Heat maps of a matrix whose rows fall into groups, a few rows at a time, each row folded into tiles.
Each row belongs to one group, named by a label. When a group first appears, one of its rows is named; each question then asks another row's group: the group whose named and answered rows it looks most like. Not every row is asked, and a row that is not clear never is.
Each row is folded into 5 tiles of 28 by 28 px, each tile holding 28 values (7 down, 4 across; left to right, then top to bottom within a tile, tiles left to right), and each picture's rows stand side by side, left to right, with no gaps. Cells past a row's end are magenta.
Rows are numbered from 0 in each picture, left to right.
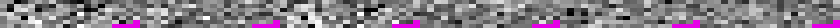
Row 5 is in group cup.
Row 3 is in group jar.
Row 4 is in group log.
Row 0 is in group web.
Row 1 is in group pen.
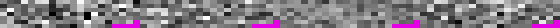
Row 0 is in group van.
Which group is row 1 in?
pen
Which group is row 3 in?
jar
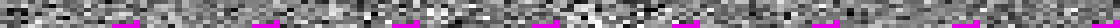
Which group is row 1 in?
web
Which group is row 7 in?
jar
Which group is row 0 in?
log
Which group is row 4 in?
web
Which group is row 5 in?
van
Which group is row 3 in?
pen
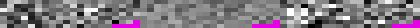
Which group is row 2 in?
pen
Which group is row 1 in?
web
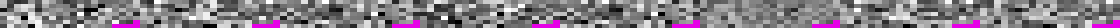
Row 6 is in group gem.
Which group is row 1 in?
gem
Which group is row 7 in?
gem
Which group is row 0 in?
web
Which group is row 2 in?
van
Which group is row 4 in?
van
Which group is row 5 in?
web
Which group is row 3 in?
jar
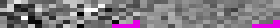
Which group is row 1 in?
web
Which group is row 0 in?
jar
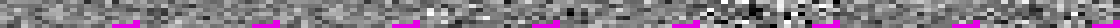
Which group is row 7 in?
van
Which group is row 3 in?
pen
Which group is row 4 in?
log
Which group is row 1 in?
log
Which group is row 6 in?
jar
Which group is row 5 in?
van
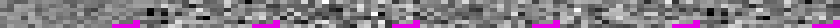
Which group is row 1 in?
log
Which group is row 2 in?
van
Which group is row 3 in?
van
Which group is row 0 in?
web
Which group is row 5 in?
log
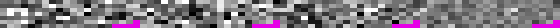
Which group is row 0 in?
pen
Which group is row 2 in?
jar
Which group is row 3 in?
jar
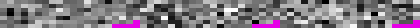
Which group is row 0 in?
log
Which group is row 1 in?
jar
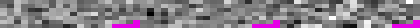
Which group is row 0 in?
gem
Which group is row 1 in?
log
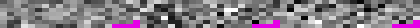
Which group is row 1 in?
jar
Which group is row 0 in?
gem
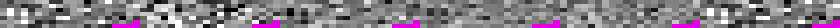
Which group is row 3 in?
log
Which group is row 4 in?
web
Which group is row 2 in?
log
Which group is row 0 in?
pen
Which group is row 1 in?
web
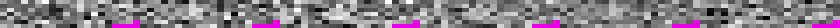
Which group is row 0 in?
van
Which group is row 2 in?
gem
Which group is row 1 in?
cup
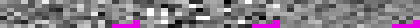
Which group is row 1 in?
pen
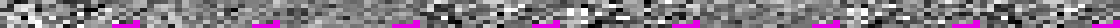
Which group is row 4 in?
pen
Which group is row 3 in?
jar
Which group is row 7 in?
jar
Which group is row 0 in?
web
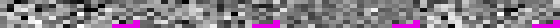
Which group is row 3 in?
web
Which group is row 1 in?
cup
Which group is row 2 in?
jar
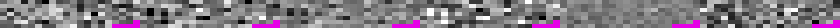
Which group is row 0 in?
cup
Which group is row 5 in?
jar
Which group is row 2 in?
log
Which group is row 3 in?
pen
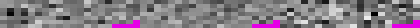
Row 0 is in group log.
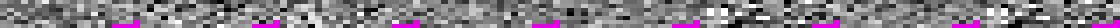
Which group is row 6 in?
web
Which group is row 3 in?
cup
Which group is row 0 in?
van
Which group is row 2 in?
web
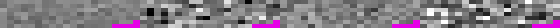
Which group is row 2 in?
web
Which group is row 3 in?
pen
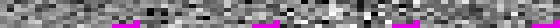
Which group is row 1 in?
log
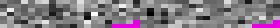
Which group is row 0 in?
van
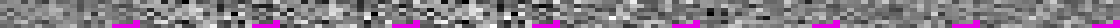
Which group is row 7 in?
gem
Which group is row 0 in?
cup
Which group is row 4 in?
gem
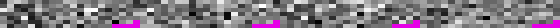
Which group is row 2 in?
jar
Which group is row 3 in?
log
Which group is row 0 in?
jar
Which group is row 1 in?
van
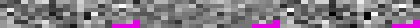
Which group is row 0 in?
van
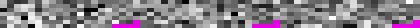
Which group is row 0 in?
web
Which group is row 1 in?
cup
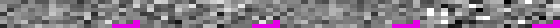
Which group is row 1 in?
jar
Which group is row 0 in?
cup
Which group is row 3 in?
pen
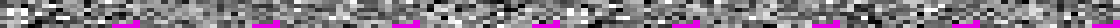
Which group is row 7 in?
cup
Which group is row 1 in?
cup
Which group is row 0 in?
pen
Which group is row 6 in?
jar
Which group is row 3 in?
web
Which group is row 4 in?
pen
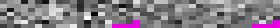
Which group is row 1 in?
jar
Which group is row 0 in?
cup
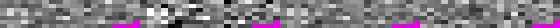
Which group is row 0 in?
pen
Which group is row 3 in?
van
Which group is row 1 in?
pen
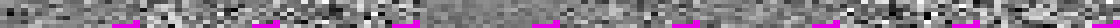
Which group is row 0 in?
log
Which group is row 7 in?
gem
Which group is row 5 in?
gem
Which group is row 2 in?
van
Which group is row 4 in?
cup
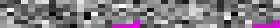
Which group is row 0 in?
van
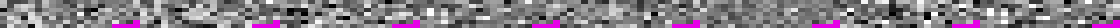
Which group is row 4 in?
cup
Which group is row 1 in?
gem
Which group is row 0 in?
web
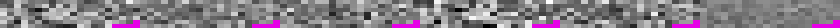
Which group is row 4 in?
van
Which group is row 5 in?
jar
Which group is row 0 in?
gem
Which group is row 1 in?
van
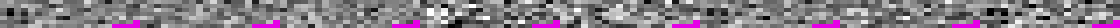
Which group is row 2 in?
web
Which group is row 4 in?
gem
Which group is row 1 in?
gem
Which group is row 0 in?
log
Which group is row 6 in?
pen
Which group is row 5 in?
log
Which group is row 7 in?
log
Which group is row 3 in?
pen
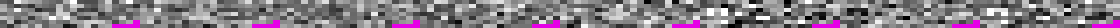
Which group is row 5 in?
pen
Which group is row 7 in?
pen
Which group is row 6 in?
log
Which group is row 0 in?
gem
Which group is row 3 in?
jar
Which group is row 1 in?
gem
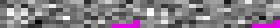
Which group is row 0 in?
pen
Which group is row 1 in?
pen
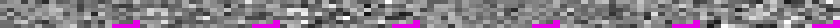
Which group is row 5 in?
gem
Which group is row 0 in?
cup
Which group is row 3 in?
web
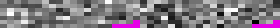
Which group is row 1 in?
jar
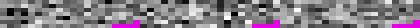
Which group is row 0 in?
log
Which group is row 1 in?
cup
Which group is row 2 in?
gem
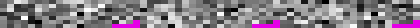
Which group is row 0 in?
jar
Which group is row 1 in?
web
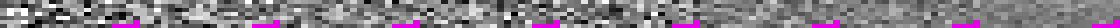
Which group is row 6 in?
cup
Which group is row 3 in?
cup
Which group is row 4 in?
van
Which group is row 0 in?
pen
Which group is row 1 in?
gem
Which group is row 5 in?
gem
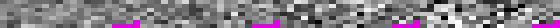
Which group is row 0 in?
gem
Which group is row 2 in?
jar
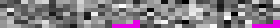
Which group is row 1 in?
cup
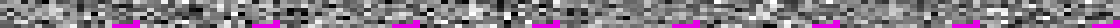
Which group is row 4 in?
log
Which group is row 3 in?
cup
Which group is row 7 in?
pen
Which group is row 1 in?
van
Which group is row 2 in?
log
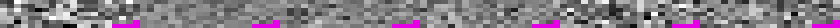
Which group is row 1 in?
web
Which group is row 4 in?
van
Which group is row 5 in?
cup
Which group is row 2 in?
log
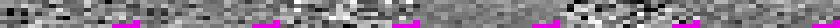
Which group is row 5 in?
jar
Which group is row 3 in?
jar
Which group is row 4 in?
web
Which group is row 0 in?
log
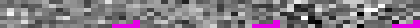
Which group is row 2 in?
jar
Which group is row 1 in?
cup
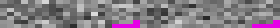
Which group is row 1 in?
log
